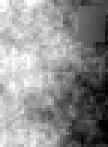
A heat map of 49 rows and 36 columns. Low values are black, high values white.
The top right is the smoothest part. There is an overall slope up to the left. The ninth with the lowest average is the bottom right. The texture is blotchy. In the top right lies a patch that is calmer than the rest. No lone cell stands out from its neighbours.
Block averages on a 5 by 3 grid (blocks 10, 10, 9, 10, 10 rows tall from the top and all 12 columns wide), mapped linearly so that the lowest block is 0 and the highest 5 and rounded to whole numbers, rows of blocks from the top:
531 | 541 | 531 | 420 | 430
